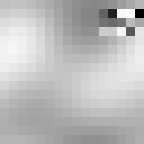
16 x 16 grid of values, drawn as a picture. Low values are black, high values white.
There are no regular stripes. In the top right lies a patch that is rougher than the rest. Most values sit high, with a long tail of low ones. The top right is the roughest part. The bottom left is the smoothest part.
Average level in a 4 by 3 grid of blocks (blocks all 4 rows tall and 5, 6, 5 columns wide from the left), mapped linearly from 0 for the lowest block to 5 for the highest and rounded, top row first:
4 0 0 / 5 2 4 / 3 3 4 / 1 1 1
